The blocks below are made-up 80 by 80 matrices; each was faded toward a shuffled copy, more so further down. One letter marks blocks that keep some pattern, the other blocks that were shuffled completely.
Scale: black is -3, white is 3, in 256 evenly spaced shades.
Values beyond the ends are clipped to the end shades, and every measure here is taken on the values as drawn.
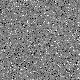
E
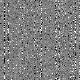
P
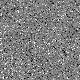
E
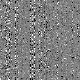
P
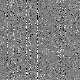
P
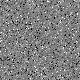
E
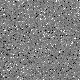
E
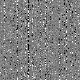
P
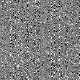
P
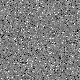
E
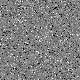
E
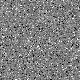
E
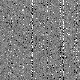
P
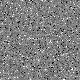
E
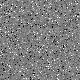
E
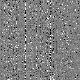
P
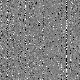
P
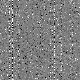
P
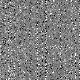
P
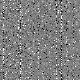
P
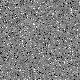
E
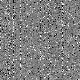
P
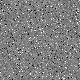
E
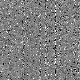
P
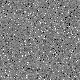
E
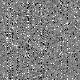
P
